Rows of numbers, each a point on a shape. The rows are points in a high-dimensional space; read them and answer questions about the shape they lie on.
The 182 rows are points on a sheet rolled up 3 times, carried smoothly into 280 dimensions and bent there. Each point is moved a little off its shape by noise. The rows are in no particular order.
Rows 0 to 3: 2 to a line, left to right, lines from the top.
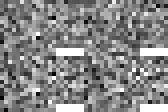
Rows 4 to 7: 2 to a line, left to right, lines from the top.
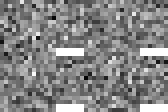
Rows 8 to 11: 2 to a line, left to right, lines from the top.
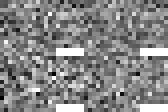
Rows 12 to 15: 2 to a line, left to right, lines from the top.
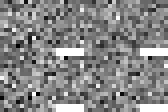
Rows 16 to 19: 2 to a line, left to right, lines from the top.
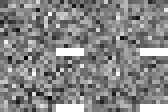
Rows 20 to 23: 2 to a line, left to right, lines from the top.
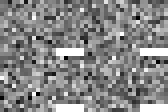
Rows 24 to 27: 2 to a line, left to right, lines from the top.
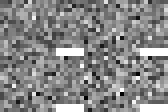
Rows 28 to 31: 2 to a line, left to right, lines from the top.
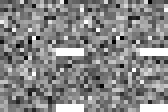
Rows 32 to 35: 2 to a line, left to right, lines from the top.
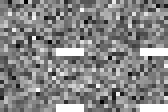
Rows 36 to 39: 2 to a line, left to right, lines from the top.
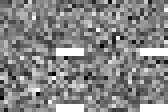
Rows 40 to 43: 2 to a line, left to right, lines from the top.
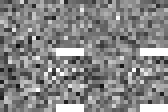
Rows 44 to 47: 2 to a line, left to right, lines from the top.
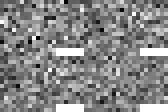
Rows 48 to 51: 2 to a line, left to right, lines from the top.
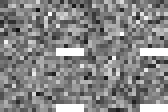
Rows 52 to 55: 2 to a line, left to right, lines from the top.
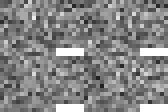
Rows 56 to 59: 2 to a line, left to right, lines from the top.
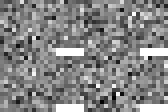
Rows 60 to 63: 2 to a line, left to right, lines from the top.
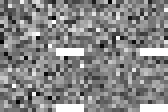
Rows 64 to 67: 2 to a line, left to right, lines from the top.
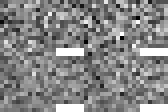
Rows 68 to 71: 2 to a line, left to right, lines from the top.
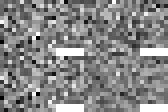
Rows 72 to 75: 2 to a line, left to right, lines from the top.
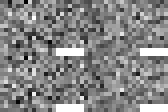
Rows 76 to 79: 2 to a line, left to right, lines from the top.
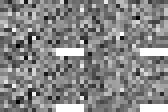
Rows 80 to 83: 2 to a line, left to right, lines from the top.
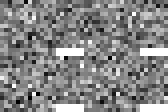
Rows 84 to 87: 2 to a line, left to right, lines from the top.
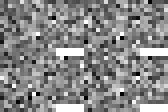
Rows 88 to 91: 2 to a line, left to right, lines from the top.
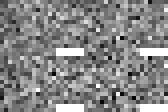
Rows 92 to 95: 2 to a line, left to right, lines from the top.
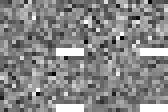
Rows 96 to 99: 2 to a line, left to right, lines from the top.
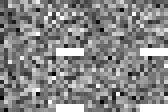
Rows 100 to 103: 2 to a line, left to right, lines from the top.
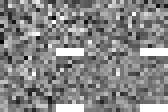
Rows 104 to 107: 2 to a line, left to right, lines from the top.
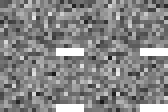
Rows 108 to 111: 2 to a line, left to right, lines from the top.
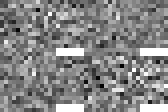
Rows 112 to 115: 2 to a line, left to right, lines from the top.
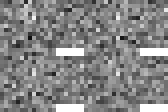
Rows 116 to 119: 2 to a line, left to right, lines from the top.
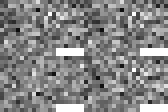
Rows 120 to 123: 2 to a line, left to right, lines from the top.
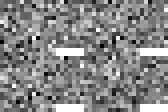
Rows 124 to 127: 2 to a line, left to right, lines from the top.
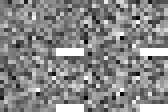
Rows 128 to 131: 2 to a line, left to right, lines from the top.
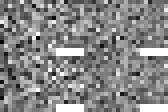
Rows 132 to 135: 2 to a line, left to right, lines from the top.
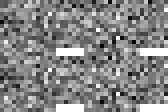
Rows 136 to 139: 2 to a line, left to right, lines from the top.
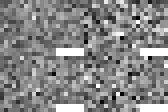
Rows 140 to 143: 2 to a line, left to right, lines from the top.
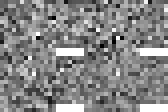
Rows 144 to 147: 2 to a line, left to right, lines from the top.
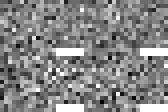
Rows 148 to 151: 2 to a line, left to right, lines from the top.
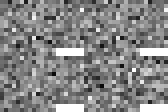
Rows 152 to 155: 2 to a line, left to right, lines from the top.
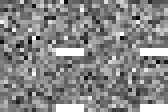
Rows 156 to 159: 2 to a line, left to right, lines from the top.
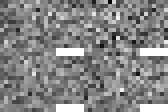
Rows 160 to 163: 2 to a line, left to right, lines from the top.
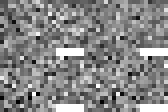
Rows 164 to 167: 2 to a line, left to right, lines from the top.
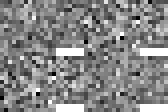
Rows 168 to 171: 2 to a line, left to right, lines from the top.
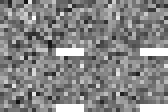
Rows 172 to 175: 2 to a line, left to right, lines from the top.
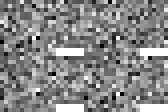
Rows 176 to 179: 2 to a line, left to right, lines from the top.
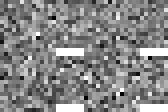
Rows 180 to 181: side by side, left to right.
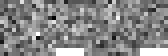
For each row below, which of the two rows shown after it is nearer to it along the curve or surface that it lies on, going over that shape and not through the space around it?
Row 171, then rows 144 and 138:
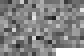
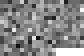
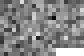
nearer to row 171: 138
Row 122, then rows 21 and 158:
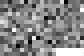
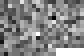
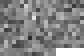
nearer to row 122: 21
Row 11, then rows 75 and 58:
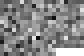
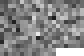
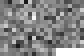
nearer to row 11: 58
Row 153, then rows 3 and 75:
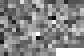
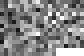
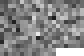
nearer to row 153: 75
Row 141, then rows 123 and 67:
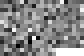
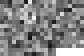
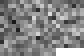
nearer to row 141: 123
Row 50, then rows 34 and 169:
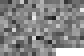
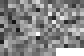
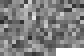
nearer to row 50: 169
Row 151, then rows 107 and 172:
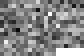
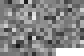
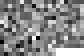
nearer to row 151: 107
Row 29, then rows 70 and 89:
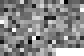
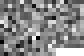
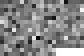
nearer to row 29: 70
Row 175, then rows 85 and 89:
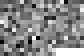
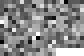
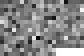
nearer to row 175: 85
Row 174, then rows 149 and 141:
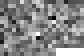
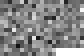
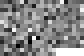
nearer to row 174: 149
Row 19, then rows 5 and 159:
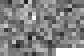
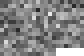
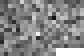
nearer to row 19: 5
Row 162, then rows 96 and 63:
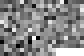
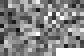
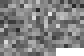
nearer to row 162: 96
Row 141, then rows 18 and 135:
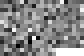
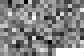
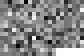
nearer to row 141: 135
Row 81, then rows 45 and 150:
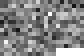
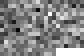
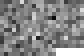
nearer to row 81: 45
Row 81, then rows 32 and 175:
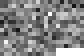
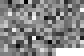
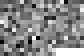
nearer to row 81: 32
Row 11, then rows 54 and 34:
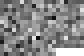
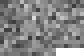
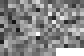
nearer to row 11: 34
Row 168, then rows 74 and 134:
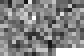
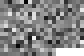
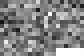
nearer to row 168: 74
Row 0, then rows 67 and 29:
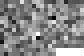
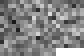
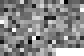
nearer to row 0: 67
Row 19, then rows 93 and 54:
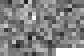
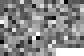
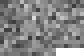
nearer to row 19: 54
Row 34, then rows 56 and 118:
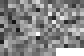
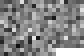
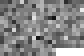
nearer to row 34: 56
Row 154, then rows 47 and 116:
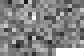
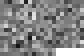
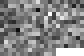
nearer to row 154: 47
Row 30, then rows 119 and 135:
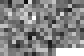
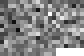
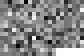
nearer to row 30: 135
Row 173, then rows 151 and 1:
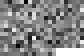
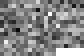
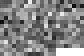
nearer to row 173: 1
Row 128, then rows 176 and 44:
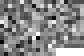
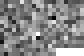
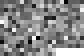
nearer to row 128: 44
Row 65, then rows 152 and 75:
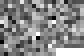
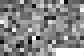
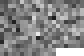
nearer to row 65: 152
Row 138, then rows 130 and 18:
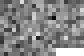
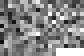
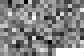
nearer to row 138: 18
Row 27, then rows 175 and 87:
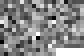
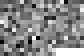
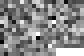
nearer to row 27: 87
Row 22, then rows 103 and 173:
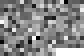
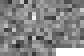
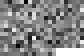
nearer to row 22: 173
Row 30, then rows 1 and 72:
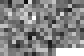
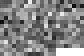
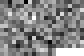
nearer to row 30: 72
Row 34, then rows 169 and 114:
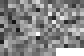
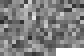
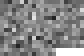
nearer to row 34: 169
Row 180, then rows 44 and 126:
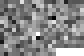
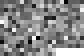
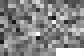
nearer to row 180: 126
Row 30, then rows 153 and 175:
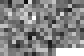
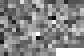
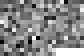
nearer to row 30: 175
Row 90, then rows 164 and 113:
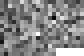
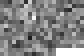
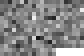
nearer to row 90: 164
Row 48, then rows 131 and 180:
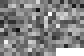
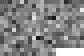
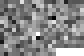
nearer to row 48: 180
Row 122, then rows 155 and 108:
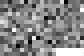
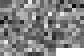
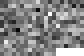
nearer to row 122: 155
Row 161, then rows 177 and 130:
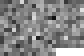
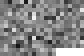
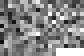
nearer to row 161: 177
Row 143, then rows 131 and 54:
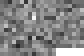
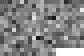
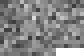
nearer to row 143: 131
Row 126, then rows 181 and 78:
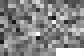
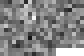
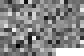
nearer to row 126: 181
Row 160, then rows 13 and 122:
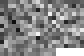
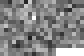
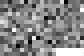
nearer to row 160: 13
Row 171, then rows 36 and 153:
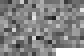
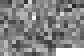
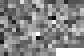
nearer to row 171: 36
